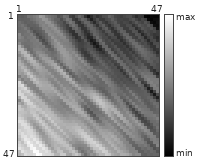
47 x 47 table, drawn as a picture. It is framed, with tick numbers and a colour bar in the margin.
Average level on the scale: 50%. Slope: up to the bottom left. Odd rows or columns: none. Mirror symmetry: none. Ninth with the highest average: bottom left.
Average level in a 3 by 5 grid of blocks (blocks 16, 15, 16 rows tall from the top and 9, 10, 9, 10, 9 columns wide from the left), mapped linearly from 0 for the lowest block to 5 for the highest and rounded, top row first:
22000 / 43211 / 54332
